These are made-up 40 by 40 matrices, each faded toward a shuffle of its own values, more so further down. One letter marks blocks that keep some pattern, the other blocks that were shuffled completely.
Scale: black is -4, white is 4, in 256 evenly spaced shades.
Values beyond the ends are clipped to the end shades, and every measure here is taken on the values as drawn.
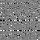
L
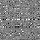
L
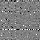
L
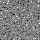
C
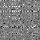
L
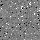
C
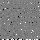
L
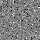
C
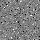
C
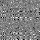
L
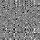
L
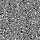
C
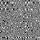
L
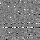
L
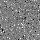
C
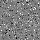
C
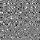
L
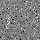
C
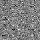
L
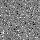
C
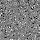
C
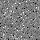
C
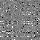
L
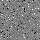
C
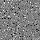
C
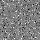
C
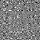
L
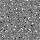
C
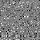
L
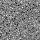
C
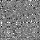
L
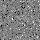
C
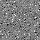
C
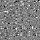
L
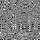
L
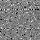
L
